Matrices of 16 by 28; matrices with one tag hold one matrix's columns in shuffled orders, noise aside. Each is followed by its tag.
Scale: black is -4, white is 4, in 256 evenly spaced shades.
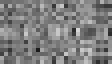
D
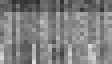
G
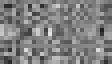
D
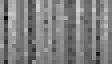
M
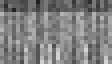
G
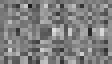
D
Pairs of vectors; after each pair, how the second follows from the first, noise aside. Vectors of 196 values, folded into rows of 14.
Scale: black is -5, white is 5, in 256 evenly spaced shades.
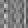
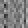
negated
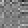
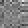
negated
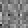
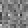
negated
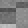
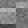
negated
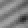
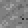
partly zeroed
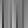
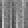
negated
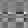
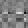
negated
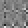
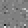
partly zeroed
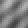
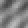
negated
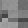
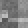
negated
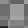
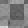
negated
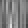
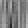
negated
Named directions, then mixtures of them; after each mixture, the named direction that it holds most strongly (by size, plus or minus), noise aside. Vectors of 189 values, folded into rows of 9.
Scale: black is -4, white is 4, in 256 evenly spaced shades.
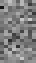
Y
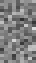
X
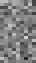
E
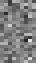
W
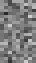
W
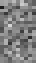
Y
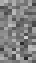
E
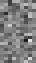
W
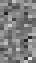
W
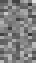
E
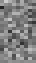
Y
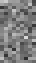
E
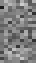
Y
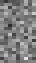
E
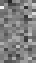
W
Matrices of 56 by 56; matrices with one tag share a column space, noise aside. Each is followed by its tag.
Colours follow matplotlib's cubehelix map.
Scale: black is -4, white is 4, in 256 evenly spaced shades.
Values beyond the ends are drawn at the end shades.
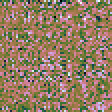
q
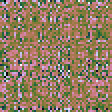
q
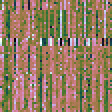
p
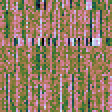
p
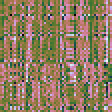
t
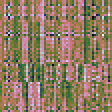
t
